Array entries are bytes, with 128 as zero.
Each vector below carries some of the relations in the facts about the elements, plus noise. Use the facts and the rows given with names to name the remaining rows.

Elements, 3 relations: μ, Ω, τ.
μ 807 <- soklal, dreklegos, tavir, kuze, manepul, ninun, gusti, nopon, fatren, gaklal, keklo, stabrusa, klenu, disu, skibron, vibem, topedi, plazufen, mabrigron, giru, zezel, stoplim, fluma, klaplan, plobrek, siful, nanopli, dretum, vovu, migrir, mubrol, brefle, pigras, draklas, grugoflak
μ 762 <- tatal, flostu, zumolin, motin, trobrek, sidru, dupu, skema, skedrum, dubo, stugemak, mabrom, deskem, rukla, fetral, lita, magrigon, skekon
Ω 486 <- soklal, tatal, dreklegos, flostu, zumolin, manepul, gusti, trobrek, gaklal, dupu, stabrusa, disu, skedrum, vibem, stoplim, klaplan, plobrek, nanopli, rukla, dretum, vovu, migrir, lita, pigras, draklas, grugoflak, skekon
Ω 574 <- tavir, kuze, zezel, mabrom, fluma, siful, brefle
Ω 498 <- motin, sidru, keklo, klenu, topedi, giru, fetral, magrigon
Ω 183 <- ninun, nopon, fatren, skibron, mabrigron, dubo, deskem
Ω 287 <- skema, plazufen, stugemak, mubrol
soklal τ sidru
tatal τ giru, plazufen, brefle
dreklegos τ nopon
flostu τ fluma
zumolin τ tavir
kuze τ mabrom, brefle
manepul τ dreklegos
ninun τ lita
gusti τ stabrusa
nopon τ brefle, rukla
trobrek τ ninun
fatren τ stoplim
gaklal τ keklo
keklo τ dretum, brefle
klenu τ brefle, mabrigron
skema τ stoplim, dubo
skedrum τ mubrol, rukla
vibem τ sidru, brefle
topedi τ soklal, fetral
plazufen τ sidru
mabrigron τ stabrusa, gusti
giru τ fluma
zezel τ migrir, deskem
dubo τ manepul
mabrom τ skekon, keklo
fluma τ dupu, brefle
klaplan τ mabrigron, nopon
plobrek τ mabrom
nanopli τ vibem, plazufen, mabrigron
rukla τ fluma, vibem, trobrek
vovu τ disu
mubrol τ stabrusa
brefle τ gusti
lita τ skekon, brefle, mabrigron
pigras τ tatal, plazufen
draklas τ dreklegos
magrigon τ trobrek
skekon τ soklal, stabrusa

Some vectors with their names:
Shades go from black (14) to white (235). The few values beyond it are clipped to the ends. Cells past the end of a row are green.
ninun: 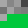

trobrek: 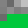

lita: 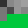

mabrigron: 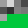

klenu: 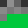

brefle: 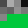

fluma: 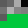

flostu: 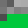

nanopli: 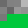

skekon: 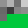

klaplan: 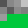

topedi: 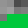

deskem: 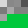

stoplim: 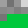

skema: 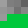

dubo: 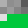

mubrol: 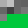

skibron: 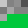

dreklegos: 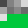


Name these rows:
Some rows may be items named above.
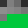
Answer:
keklo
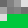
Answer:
manepul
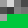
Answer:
mabrigron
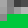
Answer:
plazufen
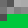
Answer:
flostu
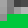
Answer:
plazufen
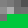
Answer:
magrigon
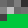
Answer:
giru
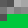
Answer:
rukla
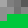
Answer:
stugemak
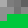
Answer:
stugemak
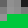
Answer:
kuze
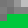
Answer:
skedrum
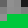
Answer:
kuze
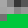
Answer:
sidru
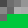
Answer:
vibem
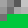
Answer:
soklal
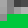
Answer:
plazufen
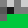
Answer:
gusti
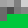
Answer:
stabrusa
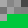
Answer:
ninun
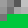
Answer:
soklal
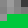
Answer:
mabrom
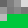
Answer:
draklas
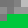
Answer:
pigras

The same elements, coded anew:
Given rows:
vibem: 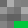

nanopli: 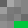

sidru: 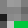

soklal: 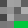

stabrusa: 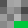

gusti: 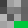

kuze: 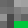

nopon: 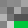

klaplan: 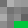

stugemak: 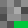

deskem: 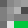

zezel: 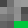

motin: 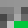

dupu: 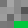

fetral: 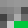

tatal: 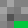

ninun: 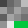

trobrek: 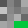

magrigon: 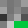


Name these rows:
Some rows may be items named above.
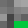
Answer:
kuze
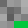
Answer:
lita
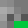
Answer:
flostu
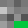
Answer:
rukla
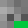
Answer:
flostu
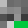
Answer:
giru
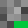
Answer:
stugemak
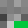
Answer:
topedi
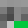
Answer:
klenu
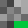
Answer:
mabrom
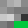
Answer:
manepul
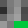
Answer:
mubrol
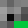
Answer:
fluma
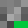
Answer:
skema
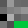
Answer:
plazufen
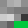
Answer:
manepul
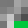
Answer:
dubo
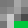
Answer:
dubo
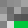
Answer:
nopon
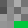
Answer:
skekon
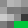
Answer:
dreklegos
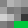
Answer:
dreklegos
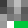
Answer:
mabrigron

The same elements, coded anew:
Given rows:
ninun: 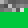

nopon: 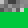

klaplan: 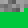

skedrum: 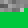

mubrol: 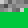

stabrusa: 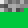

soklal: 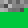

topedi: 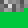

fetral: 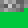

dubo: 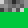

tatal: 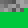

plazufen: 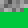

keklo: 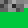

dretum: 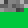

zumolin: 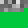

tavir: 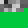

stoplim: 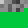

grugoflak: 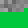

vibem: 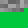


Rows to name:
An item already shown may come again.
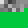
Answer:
mabrigron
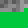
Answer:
flostu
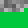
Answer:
stugemak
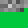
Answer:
sidru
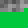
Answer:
flostu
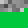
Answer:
mubrol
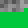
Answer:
flostu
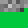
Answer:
sidru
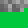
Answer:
klenu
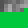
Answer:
giru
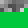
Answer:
skema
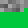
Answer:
lita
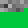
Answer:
skekon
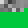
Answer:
mabrigron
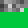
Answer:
magrigon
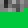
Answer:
mabrom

